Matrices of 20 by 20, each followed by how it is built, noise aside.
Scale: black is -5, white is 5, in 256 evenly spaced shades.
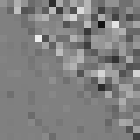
upper triangular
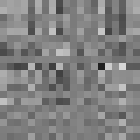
low rank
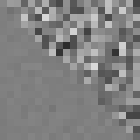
upper triangular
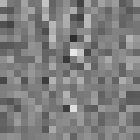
low rank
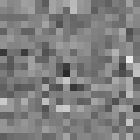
low rank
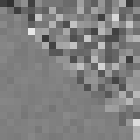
upper triangular
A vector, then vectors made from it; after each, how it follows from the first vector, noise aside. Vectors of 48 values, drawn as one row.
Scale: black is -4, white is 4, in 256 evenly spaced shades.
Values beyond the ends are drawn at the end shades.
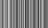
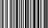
scaled up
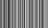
negated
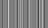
partly zeroed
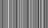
partly zeroed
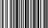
scaled up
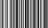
scaled up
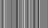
partly zeroed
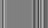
partly zeroed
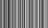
negated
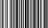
scaled up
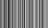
negated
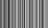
negated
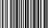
scaled up
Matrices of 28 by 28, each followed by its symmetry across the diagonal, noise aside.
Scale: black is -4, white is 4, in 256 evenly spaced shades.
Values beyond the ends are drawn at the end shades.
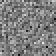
symmetric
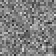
antisymmetric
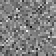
antisymmetric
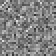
symmetric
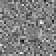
antisymmetric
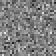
antisymmetric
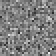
antisymmetric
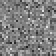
antisymmetric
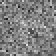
symmetric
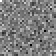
symmetric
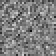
symmetric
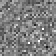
symmetric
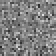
antisymmetric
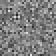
antisymmetric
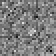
symmetric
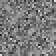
symmetric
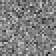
antisymmetric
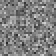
antisymmetric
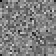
symmetric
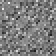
symmetric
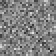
symmetric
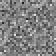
symmetric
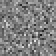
antisymmetric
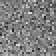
antisymmetric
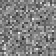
symmetric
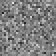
antisymmetric
